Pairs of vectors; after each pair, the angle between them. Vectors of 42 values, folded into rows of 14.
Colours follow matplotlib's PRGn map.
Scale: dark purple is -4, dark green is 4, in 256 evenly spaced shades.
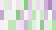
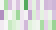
nearly parallel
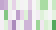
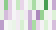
orthogonal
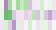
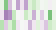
nearly opposite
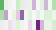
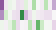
nearly opposite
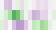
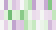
partly aligned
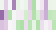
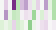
partly aligned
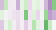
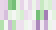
partly opposed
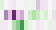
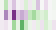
nearly parallel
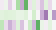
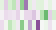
nearly opposite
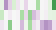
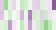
nearly opposite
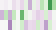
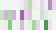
nearly opposite
